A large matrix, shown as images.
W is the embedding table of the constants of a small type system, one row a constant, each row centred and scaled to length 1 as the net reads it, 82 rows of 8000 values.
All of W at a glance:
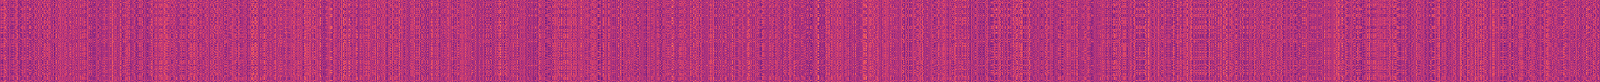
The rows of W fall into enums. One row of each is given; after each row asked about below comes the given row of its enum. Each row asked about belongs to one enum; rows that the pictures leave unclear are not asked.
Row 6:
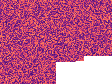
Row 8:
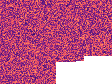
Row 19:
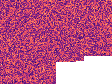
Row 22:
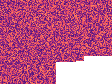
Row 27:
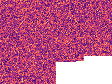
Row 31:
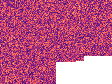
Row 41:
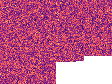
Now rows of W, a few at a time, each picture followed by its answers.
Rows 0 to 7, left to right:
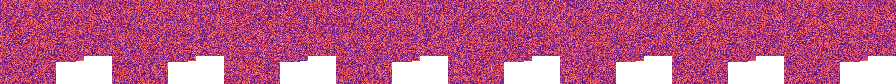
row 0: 6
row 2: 41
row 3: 22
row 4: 19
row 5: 31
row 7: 6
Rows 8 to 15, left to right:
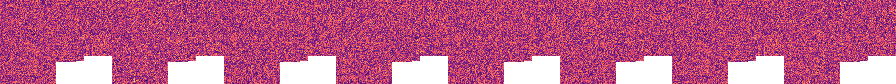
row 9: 27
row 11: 19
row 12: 22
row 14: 8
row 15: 41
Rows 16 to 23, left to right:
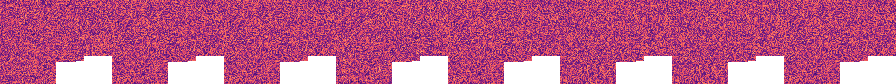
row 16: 8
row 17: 6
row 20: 6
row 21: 22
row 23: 6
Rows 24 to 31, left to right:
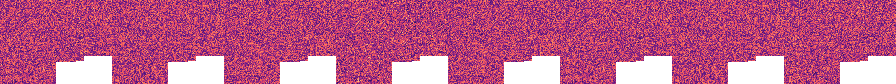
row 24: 19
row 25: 22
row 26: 8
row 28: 8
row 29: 19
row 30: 22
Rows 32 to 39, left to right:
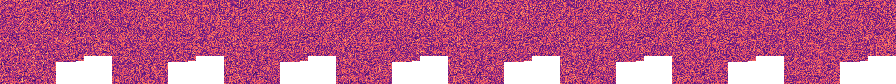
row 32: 27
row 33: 22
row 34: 31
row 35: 19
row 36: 31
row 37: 31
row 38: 6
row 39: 8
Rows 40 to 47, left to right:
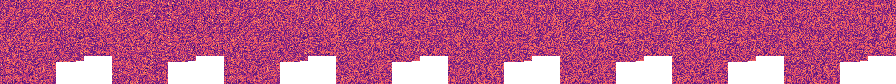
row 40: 19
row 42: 19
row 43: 6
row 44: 22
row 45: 6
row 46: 6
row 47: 22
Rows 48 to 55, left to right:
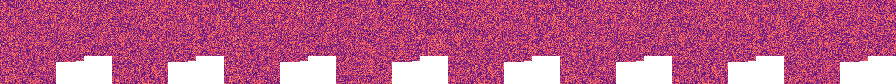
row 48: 31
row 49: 22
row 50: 31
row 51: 8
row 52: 22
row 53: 31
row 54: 22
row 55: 6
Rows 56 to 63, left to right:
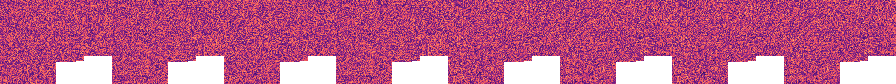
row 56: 22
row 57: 8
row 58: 6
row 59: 8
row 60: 31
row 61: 19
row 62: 31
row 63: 19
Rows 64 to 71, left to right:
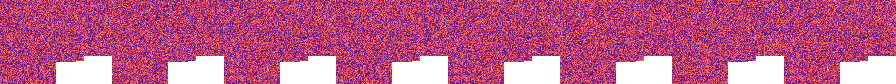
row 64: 22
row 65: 41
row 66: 19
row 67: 22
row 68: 19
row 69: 6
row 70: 8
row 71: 19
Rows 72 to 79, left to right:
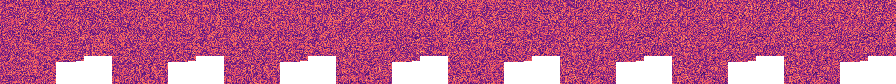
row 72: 8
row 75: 19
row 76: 6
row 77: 31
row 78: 31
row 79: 31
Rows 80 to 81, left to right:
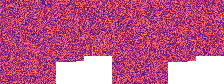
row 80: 8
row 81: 6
